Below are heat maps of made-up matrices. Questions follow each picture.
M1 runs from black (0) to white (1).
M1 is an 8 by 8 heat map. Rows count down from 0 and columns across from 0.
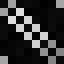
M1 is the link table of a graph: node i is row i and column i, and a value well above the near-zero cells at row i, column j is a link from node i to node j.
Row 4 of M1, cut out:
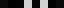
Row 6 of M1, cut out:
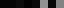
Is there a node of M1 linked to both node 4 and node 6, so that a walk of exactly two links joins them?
yes
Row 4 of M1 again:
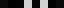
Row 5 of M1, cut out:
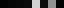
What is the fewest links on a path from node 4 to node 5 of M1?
1
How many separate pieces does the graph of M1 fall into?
1
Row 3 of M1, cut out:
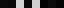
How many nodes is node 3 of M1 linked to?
2
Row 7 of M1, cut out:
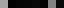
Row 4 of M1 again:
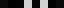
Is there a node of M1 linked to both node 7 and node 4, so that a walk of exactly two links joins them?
no
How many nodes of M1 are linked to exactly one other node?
0
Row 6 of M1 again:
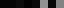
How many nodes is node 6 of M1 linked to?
2
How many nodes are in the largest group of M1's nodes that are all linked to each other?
2
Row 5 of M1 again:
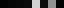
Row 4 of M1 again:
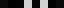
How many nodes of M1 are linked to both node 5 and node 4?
0
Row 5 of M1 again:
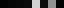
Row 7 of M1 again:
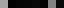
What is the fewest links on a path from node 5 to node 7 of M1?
2
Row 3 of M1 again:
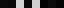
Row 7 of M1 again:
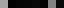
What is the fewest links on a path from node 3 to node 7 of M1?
4
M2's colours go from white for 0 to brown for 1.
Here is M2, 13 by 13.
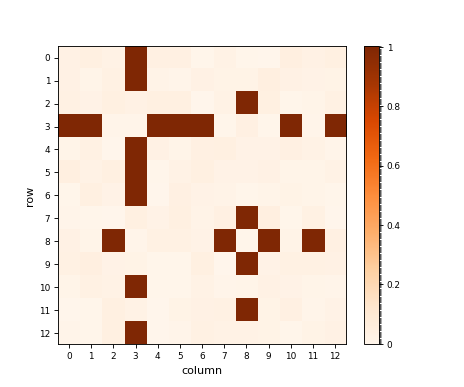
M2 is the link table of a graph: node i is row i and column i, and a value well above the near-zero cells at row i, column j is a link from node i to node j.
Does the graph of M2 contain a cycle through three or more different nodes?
no
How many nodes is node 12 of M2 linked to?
1
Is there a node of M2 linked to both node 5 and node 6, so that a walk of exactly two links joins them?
yes
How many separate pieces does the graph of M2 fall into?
2
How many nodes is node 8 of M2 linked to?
4
